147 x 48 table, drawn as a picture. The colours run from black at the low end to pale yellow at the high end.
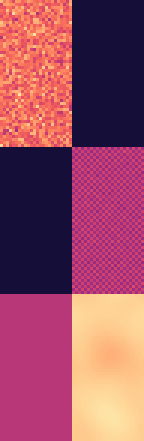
The table splits into 3 rows of 2 panels. Panel 1,1: high, fine-grained. Panel 1,2: very low, flat. Panel 2,1: very low, flat. Panel 2,2: middling, checkered. Panel 3,1: middling, flat. Panel 3,2: very high, smooth, faint in contrast.
